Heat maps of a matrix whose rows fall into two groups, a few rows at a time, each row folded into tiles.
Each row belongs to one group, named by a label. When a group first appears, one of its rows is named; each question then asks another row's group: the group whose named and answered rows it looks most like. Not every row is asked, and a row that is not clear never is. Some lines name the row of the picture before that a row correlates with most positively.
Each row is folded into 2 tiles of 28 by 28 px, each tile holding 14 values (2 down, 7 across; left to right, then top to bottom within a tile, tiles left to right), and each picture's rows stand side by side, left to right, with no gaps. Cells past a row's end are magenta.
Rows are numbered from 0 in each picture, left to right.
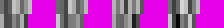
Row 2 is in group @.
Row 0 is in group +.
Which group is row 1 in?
+
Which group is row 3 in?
+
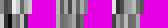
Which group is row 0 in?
+
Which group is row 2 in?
@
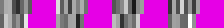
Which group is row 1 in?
@
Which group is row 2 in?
+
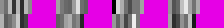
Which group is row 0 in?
@
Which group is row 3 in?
+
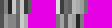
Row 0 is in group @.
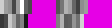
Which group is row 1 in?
+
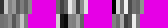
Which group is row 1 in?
+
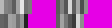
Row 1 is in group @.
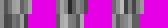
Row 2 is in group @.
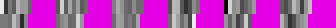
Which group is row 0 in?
@
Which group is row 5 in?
+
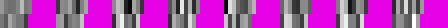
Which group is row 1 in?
+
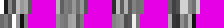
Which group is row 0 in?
@
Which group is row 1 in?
@
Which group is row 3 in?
+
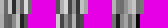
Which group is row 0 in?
@
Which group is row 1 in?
@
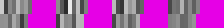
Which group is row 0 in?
@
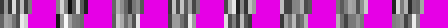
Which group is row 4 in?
@
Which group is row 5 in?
@
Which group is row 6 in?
+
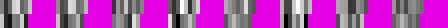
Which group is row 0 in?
+
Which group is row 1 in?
+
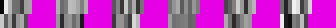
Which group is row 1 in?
+
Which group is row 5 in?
+
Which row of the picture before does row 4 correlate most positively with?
3
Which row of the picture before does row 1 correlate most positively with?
5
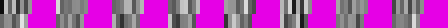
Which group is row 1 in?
@
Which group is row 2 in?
+
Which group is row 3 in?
+
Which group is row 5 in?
@
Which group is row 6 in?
@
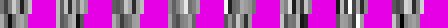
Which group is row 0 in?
+
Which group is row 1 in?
@
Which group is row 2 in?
+
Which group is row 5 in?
@
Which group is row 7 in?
+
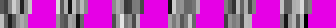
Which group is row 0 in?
+
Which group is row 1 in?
@
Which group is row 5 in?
+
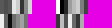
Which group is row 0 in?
+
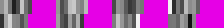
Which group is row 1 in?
+
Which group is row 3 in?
@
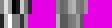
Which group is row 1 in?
+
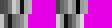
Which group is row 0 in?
+
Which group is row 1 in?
+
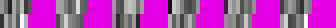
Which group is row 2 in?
+
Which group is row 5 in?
+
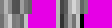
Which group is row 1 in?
+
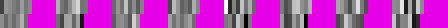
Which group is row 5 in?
+
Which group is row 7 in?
@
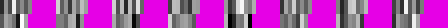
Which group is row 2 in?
@
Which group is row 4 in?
+
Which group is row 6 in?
+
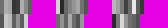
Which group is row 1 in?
@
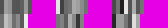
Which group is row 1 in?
@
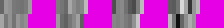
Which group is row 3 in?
+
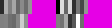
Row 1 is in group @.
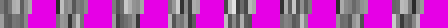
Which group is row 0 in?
+
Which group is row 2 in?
+
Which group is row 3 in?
@
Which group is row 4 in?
@
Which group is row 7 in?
+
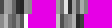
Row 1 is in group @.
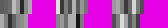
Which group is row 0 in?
+
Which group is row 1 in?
@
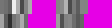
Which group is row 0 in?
+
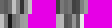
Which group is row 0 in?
+
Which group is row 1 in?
+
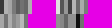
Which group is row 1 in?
@
